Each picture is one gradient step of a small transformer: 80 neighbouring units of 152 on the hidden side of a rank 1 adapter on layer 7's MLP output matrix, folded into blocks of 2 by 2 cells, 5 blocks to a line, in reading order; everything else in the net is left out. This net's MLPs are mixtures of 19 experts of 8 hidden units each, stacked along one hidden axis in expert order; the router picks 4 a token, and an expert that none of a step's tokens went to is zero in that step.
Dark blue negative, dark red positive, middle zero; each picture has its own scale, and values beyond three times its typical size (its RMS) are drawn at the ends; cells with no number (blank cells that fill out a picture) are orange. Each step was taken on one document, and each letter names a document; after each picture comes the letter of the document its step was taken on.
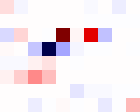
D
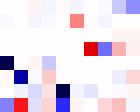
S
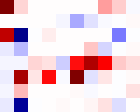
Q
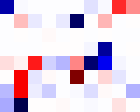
Q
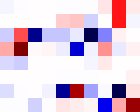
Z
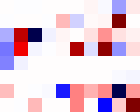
Z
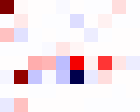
Q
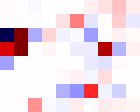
Z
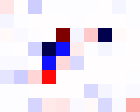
D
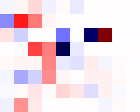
D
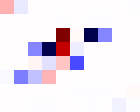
D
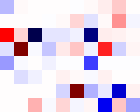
Z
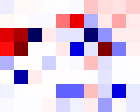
Z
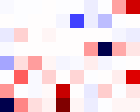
S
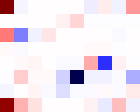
Q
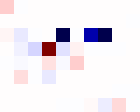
D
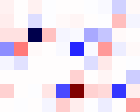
Z
